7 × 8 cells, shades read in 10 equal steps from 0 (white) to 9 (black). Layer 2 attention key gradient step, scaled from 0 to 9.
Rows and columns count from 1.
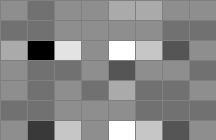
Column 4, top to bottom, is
4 4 4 4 5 4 4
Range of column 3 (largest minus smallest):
4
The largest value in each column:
5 9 5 5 6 5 6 5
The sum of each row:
31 36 29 37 35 37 29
